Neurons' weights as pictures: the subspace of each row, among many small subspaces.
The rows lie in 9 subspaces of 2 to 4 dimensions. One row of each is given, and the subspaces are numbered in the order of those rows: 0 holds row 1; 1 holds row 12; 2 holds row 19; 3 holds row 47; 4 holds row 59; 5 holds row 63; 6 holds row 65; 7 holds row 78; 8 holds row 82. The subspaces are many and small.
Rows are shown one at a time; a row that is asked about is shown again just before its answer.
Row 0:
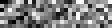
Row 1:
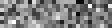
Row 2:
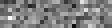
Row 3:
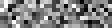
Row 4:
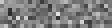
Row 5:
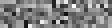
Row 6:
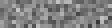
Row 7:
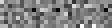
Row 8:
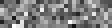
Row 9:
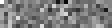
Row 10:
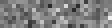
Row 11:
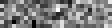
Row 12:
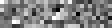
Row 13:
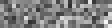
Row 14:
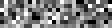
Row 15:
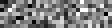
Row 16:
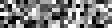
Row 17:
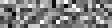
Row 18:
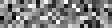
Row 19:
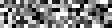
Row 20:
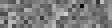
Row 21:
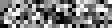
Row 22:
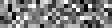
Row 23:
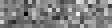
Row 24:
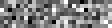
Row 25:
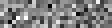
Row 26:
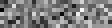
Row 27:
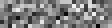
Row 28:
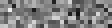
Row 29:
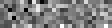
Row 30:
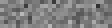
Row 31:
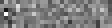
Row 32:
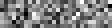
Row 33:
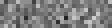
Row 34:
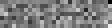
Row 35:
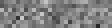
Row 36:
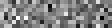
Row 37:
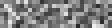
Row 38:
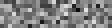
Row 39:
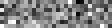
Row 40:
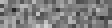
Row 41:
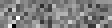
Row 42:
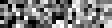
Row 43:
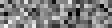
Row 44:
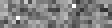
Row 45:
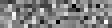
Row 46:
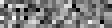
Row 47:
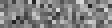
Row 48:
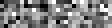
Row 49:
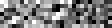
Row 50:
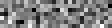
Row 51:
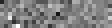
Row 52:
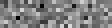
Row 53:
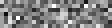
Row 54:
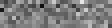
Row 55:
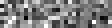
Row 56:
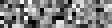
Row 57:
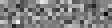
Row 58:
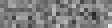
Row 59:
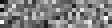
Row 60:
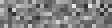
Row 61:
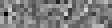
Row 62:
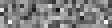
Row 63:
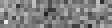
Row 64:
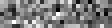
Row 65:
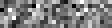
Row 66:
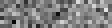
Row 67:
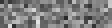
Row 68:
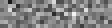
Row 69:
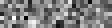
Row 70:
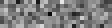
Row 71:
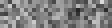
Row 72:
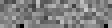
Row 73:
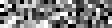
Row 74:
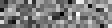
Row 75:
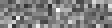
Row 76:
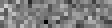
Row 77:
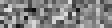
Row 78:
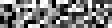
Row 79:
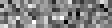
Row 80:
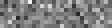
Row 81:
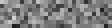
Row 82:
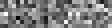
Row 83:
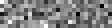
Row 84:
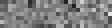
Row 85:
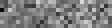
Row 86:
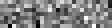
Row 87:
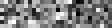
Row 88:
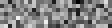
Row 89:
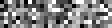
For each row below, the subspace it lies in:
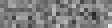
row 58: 6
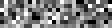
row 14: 3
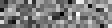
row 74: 0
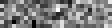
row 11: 1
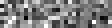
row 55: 4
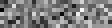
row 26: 4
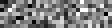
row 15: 4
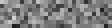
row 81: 1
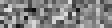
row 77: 3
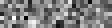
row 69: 3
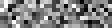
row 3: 6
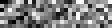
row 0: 0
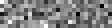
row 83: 4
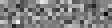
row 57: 1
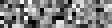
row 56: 3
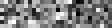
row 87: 0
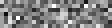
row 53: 2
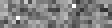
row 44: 7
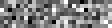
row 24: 6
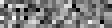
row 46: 3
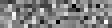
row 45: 7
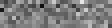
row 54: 6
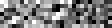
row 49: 1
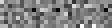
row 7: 2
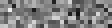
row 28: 8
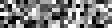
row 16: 8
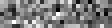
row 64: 1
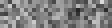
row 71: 8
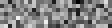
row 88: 8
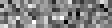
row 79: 8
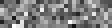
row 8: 1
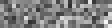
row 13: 6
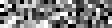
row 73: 4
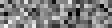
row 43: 8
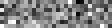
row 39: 0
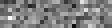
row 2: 6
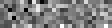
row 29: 1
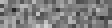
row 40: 4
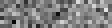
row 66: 0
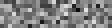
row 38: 7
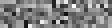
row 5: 7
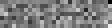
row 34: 6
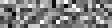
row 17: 7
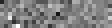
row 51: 1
